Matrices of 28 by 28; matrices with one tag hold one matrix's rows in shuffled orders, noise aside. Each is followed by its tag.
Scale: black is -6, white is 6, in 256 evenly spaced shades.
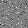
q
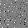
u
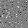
q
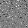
q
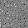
u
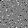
q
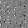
u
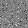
q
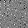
u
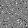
q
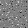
q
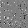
u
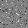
q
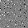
u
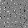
u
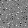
q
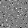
q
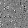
u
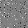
u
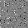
u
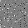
u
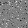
q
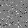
q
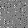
u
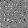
u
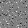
q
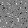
q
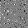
u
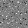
q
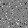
q
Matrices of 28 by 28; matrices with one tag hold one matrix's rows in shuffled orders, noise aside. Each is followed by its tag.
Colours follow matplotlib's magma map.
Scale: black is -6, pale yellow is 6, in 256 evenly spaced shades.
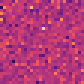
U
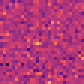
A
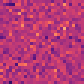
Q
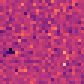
Q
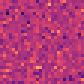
A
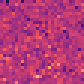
A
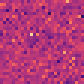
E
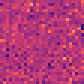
E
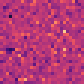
Q
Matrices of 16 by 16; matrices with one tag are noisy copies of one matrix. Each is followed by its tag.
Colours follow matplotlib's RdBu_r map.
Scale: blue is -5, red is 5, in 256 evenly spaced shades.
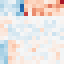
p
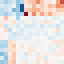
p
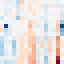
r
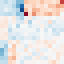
p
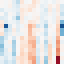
r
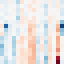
r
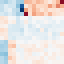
p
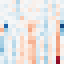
r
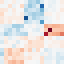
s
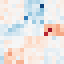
s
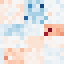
s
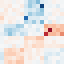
s
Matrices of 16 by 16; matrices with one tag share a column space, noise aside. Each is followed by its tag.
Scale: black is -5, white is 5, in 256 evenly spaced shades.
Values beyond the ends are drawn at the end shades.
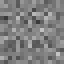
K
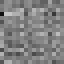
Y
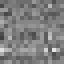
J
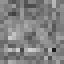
J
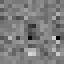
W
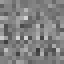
W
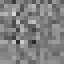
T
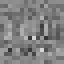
W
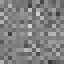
Y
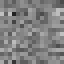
Y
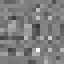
W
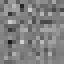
T
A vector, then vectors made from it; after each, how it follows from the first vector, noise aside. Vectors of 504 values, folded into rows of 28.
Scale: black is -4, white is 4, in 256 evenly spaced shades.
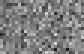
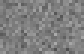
shrunk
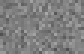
shrunk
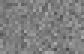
shrunk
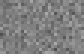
shrunk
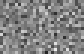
sign-scrambled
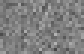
shrunk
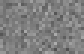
shrunk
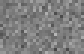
shrunk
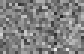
sign-scrambled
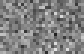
sign-scrambled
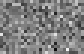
sign-scrambled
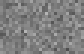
shrunk
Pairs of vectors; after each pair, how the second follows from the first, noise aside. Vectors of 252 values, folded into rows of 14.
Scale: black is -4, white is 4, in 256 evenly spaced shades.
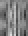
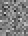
shuffled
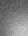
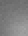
shrunk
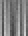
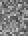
shuffled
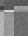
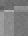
shrunk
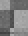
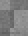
shrunk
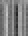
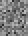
shuffled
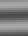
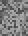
shuffled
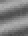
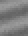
shrunk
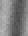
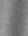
shrunk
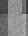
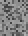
shuffled
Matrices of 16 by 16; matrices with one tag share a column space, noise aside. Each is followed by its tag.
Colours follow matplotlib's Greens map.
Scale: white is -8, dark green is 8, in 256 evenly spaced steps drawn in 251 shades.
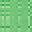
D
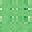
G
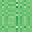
D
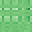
G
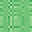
D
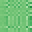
D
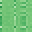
D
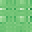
G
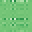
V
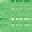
V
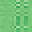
D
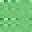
V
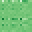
V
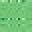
V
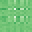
G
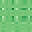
G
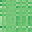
D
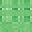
G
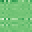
V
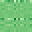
V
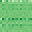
V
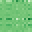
V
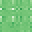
G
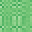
D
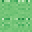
V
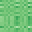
D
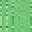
D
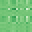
G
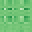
G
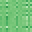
D
